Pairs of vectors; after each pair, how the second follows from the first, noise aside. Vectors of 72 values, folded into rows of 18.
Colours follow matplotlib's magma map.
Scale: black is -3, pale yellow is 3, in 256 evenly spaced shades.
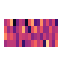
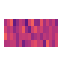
shrunk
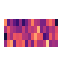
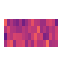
shrunk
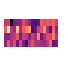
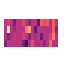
partly zeroed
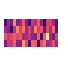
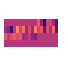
partly zeroed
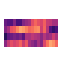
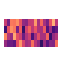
shuffled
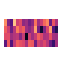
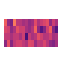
shrunk
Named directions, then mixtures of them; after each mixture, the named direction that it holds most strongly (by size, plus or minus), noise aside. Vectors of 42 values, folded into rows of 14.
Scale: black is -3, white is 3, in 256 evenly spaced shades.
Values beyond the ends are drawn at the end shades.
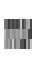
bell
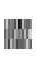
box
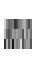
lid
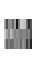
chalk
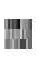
bell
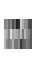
chalk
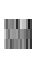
chalk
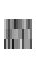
lid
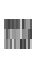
bell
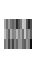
chalk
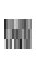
lid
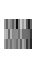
chalk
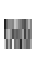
lid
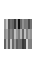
box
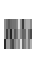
box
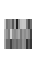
chalk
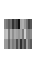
box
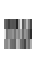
bell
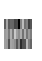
box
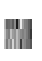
chalk
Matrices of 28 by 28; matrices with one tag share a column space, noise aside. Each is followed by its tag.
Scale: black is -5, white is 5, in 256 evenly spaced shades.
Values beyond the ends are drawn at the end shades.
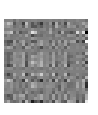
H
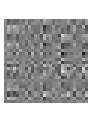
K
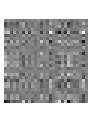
H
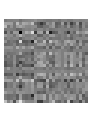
H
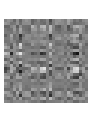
K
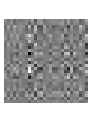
K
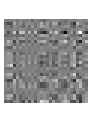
H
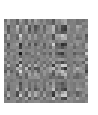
K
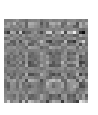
H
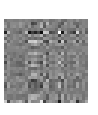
H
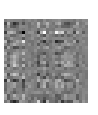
H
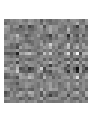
K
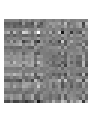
H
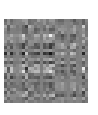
K
